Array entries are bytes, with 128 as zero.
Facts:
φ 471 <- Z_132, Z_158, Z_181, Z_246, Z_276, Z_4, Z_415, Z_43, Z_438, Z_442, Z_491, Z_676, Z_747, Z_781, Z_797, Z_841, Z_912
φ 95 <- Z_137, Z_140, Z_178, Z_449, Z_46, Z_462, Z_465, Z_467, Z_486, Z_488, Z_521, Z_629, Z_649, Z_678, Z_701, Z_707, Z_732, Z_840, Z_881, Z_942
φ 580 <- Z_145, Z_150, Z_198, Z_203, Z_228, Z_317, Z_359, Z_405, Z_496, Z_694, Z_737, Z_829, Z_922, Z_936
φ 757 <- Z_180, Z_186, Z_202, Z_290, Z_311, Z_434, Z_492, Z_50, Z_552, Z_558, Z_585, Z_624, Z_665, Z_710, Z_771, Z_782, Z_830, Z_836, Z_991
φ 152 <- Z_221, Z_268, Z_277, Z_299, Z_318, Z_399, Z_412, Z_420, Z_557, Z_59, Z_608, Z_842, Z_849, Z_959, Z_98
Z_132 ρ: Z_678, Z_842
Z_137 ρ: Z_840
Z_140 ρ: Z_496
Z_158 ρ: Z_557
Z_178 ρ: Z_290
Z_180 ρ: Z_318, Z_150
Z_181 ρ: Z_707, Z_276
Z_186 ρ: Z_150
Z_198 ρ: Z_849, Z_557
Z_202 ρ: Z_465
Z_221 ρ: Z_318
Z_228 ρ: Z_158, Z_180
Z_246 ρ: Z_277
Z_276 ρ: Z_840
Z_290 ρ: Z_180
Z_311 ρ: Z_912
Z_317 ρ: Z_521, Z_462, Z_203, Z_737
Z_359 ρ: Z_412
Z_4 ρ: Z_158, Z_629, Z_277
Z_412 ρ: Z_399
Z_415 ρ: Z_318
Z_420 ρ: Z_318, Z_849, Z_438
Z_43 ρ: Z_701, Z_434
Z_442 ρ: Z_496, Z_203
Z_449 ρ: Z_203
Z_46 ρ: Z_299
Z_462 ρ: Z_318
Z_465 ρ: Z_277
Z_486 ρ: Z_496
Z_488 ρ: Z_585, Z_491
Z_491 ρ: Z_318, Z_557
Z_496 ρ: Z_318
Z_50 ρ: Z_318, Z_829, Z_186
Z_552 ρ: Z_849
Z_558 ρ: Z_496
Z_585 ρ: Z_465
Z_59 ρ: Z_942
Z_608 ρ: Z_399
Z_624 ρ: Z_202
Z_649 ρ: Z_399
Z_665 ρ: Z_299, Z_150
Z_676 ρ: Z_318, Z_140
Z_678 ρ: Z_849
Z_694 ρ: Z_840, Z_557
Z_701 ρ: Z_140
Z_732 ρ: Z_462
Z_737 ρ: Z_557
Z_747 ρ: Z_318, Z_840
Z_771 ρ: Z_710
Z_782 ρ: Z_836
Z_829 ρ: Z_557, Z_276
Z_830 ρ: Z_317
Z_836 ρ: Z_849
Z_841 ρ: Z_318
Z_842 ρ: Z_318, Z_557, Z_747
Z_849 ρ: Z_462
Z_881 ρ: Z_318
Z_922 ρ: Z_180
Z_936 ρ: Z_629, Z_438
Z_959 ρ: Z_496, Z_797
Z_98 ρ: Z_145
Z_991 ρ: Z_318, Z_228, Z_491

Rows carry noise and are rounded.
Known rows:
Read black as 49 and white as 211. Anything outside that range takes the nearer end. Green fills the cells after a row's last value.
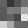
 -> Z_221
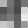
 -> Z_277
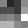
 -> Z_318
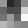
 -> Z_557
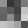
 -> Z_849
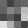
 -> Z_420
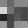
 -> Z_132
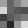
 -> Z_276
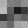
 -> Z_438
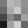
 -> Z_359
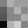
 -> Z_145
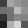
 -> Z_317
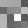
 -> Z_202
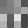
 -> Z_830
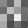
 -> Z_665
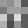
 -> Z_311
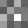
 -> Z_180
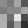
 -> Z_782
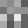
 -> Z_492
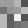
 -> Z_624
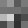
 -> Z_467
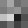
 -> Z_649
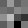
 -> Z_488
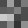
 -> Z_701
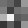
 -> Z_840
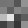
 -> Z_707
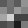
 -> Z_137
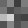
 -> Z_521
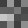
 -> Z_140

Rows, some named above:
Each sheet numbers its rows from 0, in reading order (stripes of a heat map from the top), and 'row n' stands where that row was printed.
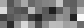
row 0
Z_276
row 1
Z_676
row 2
Z_399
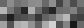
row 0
Z_442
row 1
Z_797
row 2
Z_881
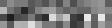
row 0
Z_442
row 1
Z_959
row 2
Z_732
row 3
Z_434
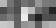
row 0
Z_277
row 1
Z_442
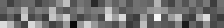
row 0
Z_420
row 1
Z_420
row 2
Z_465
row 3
Z_842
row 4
Z_678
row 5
Z_991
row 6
Z_881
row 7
Z_462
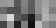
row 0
Z_629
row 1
Z_228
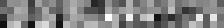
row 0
Z_737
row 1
Z_496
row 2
Z_228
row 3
Z_318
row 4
Z_50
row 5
Z_649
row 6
Z_158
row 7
Z_434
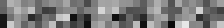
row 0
Z_936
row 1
Z_491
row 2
Z_649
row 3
Z_694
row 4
Z_4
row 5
Z_922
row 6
Z_203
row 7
Z_747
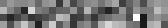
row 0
Z_43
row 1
Z_181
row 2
Z_486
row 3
Z_797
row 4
Z_299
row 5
Z_198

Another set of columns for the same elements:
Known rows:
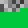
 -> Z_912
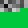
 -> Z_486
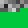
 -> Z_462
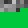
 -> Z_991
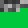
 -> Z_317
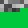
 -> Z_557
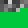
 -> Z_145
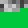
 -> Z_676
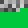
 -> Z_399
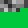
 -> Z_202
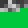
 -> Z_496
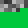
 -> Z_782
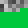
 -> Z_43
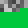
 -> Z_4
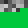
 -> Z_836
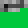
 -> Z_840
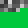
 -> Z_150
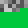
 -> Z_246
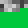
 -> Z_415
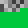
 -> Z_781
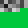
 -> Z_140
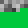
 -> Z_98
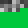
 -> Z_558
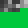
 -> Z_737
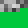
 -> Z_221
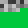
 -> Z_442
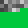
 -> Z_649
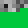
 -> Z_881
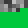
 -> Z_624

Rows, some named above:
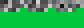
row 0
Z_922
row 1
Z_150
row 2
Z_488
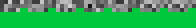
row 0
Z_359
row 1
Z_991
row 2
Z_318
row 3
Z_521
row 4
Z_991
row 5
Z_277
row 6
Z_277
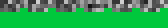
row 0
Z_694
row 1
Z_359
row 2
Z_694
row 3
Z_137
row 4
Z_198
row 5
Z_922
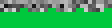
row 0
Z_465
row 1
Z_488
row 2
Z_881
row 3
Z_959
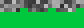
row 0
Z_50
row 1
Z_829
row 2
Z_732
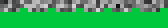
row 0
Z_228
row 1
Z_420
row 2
Z_849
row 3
Z_678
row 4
Z_521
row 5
Z_830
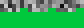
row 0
Z_276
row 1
Z_132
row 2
Z_449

